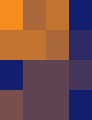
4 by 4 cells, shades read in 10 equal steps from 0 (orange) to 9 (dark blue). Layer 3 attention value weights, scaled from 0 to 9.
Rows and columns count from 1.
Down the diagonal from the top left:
0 2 6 9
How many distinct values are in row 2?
3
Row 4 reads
5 6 6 9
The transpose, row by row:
0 2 9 5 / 3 2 6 6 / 2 3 6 6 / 9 8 7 9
